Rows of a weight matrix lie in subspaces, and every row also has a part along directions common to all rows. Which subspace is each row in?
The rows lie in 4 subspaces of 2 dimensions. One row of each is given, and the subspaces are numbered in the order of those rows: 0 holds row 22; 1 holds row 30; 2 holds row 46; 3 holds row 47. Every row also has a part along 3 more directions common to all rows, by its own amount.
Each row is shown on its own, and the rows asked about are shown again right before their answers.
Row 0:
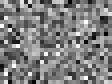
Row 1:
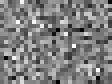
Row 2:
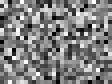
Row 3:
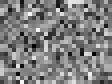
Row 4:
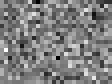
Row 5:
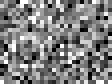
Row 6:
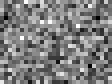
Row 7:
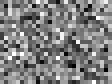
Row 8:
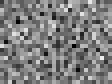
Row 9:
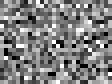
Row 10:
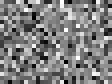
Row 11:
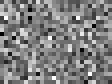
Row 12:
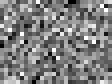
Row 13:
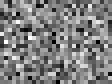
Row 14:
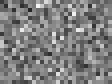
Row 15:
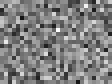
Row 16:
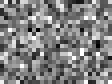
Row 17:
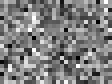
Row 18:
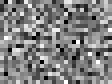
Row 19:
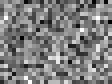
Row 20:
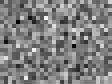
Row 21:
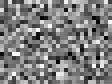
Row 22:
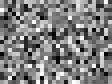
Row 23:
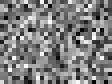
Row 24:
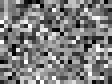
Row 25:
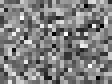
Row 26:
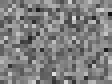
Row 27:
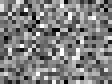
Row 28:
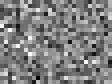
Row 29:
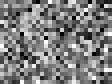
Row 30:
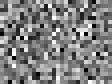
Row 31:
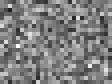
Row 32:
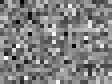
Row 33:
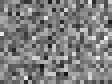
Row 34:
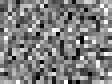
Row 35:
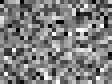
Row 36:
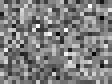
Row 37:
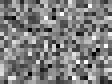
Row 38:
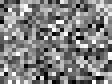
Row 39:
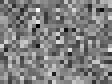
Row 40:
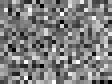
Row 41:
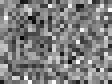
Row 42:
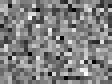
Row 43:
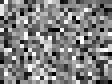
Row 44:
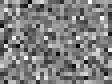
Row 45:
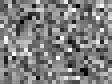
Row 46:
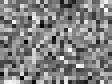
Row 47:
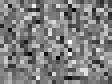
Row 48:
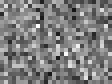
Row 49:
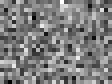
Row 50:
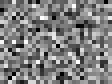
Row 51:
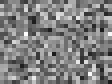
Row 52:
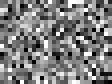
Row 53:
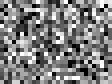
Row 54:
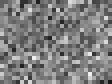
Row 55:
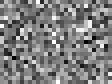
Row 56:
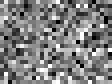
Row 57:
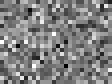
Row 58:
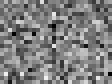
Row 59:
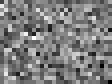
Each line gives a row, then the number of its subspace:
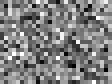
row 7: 3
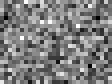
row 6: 0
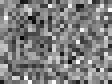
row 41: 0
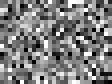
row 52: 0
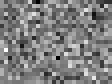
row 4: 3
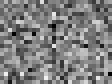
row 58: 1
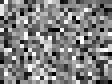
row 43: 2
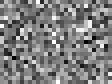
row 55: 1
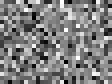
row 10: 2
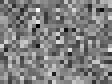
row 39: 3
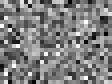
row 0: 3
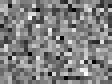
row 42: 3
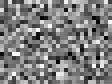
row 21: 0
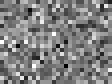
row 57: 0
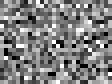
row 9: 1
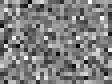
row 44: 3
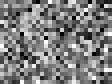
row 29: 3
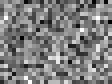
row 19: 0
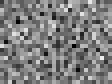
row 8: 1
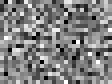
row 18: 2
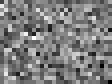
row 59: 2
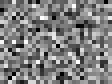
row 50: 0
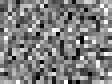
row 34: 2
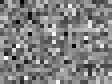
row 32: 1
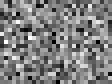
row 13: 1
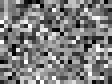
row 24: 0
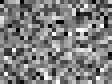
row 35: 1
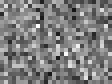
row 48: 3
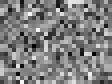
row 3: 0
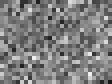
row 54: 0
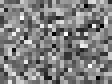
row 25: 1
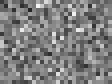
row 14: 1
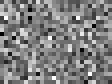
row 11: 2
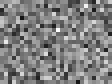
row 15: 1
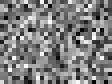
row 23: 0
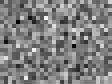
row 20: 1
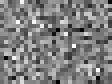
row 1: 1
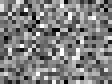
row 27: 2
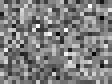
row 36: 3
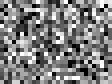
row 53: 3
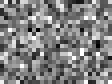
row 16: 0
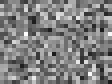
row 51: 2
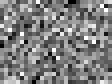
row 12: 2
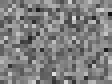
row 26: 3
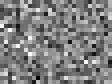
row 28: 3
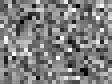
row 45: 3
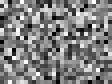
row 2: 1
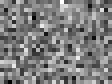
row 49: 2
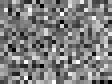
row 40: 0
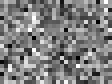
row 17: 2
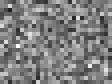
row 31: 3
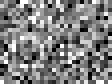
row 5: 0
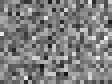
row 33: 0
